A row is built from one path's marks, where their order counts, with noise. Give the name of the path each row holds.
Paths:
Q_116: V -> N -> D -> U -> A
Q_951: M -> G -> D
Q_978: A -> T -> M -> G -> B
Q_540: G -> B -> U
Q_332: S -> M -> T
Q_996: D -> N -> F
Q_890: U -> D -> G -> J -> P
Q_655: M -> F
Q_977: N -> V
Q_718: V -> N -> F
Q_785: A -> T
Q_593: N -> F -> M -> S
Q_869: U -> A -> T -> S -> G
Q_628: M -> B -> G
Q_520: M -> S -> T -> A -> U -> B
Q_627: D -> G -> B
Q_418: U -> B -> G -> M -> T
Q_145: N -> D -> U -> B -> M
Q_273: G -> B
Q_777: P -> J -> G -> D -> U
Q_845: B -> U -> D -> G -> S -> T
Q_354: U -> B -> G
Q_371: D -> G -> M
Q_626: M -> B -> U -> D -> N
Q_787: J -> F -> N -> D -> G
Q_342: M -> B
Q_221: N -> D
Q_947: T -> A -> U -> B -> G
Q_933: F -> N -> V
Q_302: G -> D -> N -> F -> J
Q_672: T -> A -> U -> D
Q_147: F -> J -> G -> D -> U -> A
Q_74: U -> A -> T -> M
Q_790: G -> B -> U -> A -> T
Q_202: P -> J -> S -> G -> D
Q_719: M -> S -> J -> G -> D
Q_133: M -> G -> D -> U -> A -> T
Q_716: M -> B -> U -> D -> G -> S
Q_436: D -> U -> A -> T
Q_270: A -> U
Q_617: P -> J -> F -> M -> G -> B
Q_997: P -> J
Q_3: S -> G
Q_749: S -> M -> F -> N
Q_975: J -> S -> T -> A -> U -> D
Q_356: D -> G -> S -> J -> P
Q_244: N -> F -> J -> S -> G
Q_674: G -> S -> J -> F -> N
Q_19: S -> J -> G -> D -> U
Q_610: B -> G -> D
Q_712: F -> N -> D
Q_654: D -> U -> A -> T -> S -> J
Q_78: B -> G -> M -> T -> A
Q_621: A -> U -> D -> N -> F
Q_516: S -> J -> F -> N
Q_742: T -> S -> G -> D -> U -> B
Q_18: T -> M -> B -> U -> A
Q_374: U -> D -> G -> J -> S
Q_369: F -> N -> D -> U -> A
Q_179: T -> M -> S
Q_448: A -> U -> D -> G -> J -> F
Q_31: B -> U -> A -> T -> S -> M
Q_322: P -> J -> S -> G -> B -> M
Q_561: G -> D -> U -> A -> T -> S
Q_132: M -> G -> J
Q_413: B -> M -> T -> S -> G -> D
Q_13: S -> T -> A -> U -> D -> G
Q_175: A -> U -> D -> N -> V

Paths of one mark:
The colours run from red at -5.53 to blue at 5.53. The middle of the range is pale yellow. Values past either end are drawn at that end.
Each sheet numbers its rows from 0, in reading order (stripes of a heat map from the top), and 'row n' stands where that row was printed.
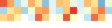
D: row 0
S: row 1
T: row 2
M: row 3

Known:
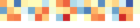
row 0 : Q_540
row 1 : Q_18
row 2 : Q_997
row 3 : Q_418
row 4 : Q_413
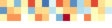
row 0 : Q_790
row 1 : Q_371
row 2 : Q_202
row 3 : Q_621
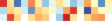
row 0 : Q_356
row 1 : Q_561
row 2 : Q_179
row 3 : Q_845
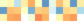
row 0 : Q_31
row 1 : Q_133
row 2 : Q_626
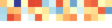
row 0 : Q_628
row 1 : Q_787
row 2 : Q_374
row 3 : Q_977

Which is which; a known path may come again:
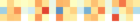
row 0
Q_74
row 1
Q_785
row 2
Q_436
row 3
Q_672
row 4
Q_175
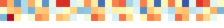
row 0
Q_202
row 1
Q_133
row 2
Q_996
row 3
Q_273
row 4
Q_147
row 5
Q_610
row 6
Q_951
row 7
Q_221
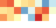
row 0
Q_977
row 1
Q_332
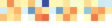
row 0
Q_270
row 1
Q_716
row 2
Q_947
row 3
Q_13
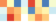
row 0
Q_3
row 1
Q_627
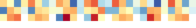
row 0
Q_418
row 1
Q_561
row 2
Q_322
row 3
Q_997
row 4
Q_890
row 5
Q_413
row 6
Q_374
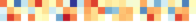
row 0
Q_19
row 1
Q_621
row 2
Q_719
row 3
Q_718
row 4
Q_869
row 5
Q_742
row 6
Q_78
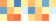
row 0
Q_540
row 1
Q_354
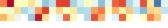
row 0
Q_369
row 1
Q_179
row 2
Q_787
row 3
Q_520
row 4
Q_244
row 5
Q_371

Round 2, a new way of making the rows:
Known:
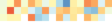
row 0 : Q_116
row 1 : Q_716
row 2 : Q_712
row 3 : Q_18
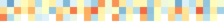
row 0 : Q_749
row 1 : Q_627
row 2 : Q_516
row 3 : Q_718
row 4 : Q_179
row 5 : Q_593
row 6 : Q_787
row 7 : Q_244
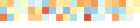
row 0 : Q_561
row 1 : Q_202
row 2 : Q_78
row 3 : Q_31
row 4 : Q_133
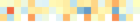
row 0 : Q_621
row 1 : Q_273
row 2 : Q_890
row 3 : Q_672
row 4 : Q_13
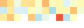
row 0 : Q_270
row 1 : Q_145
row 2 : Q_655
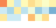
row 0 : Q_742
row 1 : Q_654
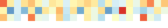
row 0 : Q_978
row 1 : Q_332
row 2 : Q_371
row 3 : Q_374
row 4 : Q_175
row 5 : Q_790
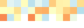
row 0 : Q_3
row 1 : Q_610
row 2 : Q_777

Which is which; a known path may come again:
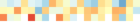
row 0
Q_951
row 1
Q_413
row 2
Q_540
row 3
Q_221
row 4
Q_996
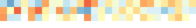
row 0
Q_674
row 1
Q_718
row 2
Q_356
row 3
Q_947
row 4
Q_369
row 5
Q_785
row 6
Q_270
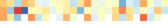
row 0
Q_322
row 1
Q_3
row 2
Q_890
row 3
Q_342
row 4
Q_787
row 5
Q_628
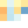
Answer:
Q_371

